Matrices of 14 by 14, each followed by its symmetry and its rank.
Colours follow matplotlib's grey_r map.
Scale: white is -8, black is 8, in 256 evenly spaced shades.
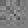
symmetric, rank three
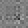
symmetric, rank two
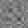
symmetric, rank three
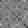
symmetric, rank three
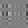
neither, rank one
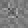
symmetric, rank three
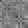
symmetric, rank three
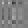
neither, rank one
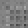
symmetric, rank two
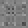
symmetric, rank two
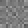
symmetric, rank three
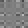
neither, rank one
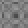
symmetric, rank two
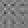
symmetric, rank two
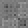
symmetric, rank three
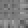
symmetric, rank two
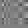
neither, rank one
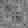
symmetric, rank three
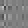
neither, rank one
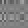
neither, rank one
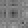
symmetric, rank two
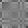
symmetric, rank two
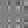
neither, rank one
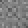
symmetric, rank three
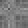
symmetric, rank two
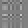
neither, rank one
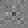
symmetric, rank three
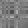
symmetric, rank two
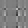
neither, rank one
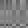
neither, rank one
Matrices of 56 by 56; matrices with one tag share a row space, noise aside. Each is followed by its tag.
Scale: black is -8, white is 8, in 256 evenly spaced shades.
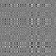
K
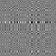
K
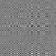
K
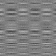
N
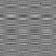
N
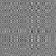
K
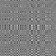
K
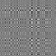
K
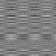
N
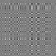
K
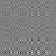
K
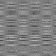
N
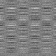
N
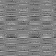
N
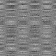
N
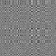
K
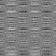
N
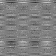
N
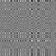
K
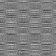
N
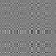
K
